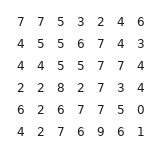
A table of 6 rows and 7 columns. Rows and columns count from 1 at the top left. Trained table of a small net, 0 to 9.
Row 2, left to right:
4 5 5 6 7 4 3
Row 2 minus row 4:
2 3 -3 4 0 1 -1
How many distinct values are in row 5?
5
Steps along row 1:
same down down down up up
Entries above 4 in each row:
4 4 4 2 5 4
